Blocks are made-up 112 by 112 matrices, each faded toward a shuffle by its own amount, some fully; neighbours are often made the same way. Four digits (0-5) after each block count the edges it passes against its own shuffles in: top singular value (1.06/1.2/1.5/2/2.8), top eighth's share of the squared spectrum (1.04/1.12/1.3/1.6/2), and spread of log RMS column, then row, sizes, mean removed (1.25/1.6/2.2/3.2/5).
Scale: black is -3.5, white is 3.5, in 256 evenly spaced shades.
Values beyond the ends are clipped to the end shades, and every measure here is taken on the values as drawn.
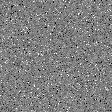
0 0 0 0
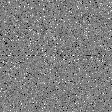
2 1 0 1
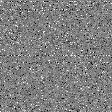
3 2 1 2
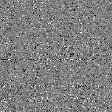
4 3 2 3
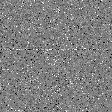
2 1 0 1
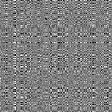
5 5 4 4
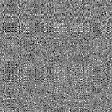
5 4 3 3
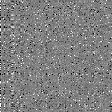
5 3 2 1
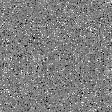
3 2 0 1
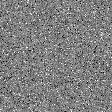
2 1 0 0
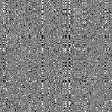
5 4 3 2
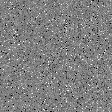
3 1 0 0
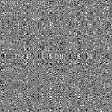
5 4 3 3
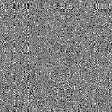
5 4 3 2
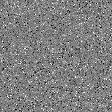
3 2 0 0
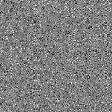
4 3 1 1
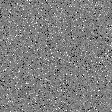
0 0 0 0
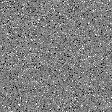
3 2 1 0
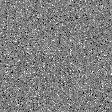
0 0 1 0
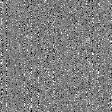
2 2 4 0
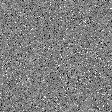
0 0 0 0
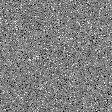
0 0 0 0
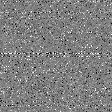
2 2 0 2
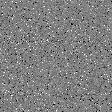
0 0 0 0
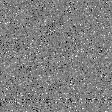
2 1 0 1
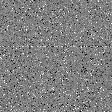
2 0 0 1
